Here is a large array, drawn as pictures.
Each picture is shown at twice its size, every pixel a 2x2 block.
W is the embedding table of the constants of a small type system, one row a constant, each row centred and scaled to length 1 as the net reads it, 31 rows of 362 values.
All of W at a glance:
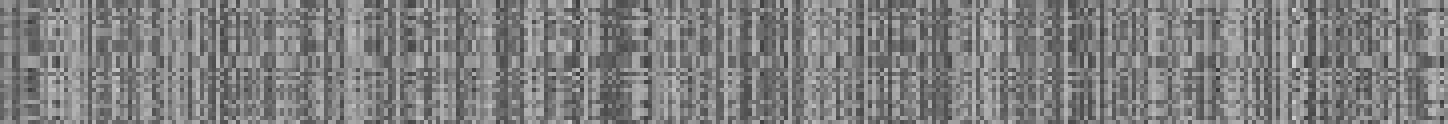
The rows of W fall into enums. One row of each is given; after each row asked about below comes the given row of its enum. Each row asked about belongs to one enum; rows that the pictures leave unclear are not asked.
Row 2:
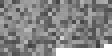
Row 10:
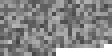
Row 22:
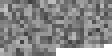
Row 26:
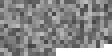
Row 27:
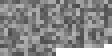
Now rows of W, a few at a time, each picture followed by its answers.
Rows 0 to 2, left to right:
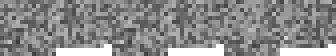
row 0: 10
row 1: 10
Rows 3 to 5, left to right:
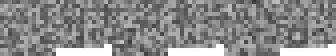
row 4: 10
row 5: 22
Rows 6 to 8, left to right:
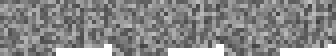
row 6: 27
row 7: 26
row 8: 26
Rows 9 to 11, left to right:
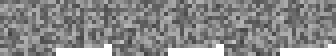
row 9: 27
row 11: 10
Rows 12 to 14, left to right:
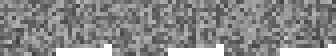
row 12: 10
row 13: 27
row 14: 2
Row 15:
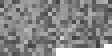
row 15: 2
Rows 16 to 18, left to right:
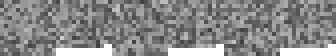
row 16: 2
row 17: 22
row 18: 10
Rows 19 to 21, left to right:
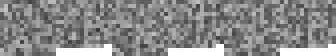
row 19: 22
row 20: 26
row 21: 27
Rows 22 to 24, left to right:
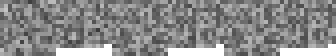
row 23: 27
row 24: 27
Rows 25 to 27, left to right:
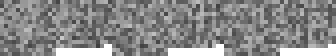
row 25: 2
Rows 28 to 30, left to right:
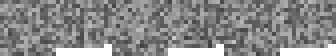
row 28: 27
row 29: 2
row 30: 10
